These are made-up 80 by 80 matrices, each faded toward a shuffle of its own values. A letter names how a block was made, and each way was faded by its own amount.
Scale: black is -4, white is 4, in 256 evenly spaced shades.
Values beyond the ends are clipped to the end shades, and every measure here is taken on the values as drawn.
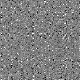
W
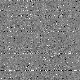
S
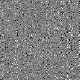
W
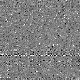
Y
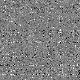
S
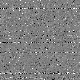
S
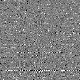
Y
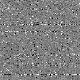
Y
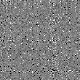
W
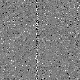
W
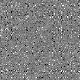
W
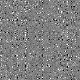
W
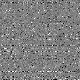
Y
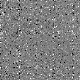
W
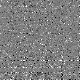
S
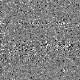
S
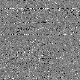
S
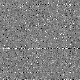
S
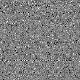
Y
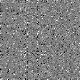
W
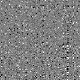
W
